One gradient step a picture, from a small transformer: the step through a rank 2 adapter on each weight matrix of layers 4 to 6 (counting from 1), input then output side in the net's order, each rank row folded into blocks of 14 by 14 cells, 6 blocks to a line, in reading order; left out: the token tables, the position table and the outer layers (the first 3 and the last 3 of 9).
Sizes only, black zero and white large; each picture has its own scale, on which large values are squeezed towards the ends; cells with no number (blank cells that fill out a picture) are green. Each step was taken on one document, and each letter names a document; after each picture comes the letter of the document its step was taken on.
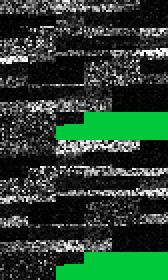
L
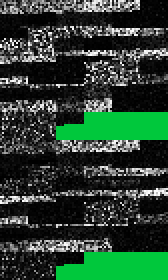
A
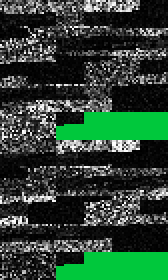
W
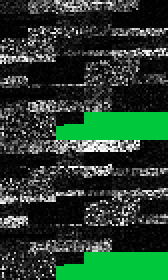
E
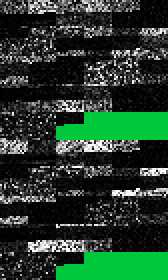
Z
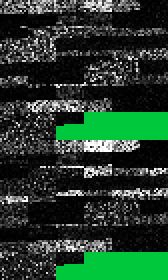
Z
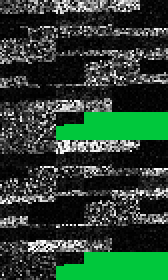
L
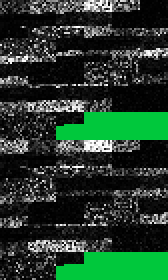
Z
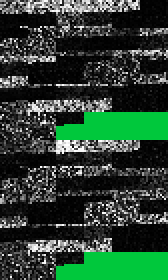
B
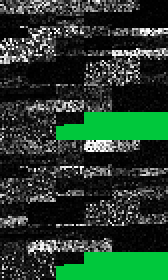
E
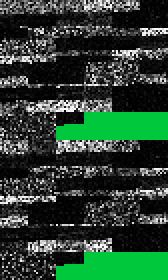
L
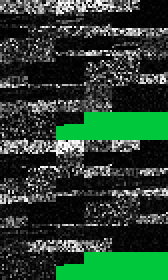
E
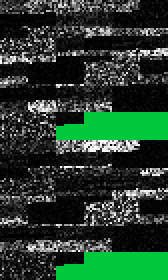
A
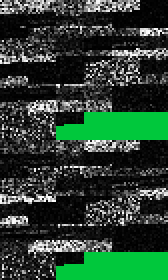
E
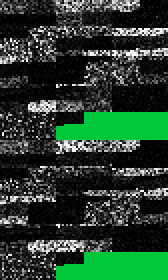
W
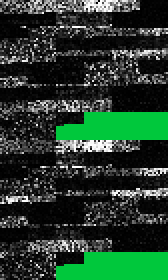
Z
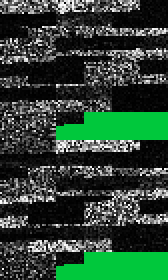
B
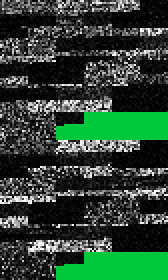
W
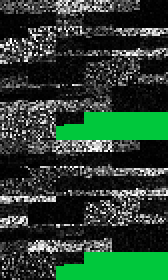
W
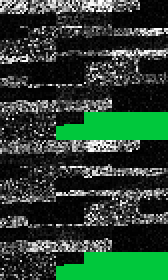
Z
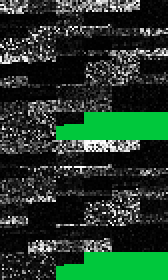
E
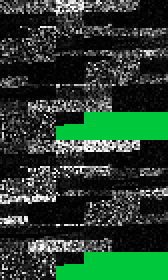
E
